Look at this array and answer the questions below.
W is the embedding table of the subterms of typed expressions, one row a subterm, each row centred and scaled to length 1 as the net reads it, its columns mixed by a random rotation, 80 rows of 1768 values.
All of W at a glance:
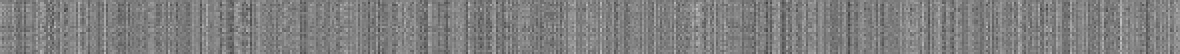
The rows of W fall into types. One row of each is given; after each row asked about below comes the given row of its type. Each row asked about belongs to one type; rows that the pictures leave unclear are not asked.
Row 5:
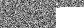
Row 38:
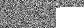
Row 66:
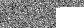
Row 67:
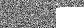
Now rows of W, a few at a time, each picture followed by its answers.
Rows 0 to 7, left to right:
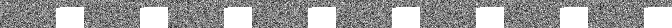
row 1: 67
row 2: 38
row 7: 66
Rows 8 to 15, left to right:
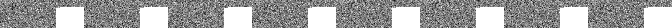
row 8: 66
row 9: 5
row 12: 5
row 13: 5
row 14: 5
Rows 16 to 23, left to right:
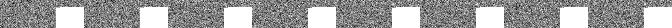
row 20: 5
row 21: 5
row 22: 66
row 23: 5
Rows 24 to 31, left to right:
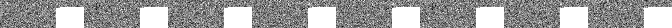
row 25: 66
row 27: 67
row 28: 67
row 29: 66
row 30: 5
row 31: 5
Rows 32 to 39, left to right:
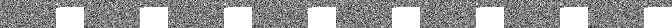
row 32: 67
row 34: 67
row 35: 5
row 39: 38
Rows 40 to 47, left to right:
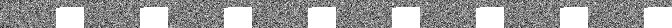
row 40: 38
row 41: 38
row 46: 38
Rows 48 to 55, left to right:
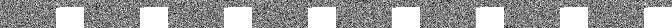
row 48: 67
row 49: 66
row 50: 5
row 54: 38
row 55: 67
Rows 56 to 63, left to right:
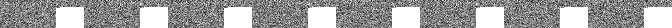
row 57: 38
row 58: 38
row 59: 67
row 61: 38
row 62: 66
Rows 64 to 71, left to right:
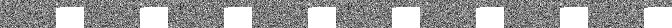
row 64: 5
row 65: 67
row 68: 66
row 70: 38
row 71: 67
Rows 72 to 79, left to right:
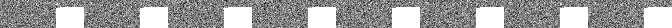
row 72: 67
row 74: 5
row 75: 66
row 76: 66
